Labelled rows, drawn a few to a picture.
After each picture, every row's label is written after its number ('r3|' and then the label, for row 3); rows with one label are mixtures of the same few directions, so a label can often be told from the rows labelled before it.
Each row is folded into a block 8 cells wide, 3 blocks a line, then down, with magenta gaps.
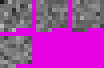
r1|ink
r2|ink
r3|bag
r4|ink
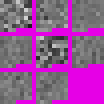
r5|ink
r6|bag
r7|bag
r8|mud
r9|ink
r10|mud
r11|mud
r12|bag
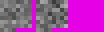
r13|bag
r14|ink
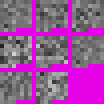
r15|bag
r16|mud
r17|bag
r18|bag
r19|bag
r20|bag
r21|mud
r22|ink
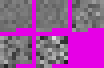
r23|bag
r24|bag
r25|bag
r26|bag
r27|ink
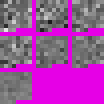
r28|bag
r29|bag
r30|ink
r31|ink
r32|bag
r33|ink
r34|bag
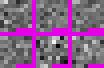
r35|ink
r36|bag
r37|ink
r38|ink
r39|mud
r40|ink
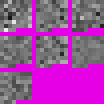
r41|bag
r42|ink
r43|bag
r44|ink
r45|ink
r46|ink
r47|ink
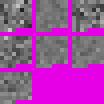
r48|mud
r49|ink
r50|mud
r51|ink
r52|bag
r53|bag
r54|bag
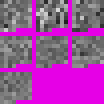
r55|bag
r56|mud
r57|bag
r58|mud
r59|ink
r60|bag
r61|bag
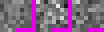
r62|mud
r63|ink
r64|ink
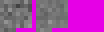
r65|mud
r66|bag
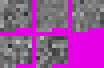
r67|bag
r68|bag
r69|mud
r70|mud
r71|ink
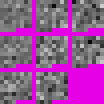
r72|mud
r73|mud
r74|ink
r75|bag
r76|bag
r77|mud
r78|bag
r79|bag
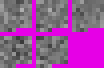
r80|mud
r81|ink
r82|mud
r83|ink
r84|ink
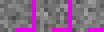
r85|bag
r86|mud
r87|ink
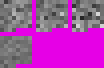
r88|ink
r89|bag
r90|bag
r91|bag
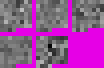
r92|mud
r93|mud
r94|mud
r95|mud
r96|ink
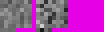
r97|mud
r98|bag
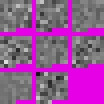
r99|mud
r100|ink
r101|ink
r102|bag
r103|mud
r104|bag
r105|mud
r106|ink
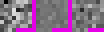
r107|ink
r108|bag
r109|mud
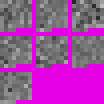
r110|mud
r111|bag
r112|ink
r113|bag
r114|ink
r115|mud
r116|bag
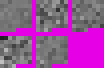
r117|mud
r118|mud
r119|bag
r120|ink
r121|bag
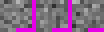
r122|ink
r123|mud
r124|ink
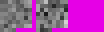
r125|ink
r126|mud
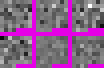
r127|mud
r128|mud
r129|mud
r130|ink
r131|ink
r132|mud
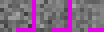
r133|bag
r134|bag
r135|mud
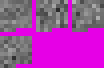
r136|bag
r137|mud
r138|ink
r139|bag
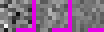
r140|bag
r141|ink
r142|mud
